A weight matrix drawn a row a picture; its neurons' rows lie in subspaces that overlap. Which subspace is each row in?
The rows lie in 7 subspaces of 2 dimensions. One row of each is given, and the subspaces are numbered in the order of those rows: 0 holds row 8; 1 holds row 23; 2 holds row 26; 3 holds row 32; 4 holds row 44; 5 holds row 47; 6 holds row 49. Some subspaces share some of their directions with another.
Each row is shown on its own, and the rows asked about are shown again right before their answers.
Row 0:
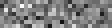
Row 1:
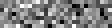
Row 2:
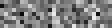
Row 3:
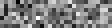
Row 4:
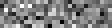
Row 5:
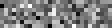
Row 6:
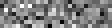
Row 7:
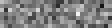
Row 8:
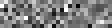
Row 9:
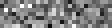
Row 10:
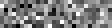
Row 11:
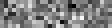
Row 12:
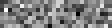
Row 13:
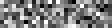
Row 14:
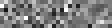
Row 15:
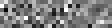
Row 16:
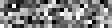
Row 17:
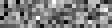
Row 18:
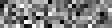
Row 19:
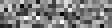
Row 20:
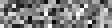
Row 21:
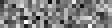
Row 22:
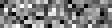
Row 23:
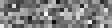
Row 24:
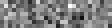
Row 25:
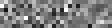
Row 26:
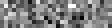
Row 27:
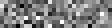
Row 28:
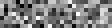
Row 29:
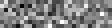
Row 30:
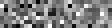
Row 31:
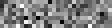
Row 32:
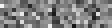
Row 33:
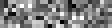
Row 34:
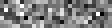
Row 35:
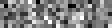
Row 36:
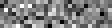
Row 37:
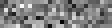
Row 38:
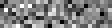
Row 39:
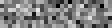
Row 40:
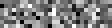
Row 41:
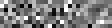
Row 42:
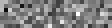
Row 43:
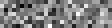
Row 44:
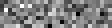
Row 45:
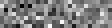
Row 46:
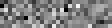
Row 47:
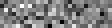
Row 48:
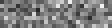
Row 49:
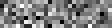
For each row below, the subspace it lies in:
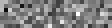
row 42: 4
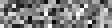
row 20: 1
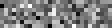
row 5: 3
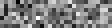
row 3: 5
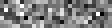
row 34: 3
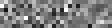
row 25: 0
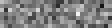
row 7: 4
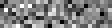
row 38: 5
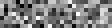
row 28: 5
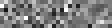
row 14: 0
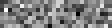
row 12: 4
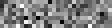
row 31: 6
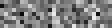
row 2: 3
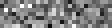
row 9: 6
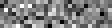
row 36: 5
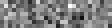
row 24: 2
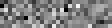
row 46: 0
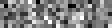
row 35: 2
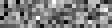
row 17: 5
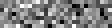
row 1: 0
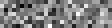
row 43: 1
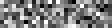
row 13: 6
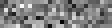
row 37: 2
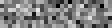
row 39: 4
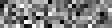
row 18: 6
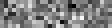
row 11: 2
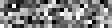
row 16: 1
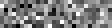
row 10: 3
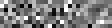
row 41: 0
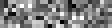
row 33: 2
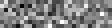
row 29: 5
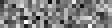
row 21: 6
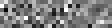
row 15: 0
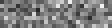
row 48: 4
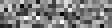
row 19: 1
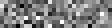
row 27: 6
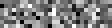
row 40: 3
